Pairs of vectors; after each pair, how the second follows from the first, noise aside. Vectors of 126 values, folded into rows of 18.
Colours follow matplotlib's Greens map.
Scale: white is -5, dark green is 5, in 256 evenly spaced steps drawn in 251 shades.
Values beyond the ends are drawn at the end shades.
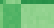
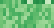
sign-scrambled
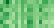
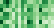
scaled up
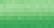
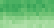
negated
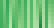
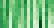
scaled up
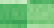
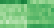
negated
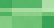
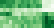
scaled up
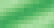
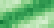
scaled up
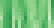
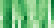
scaled up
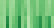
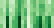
scaled up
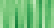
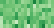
sign-scrambled
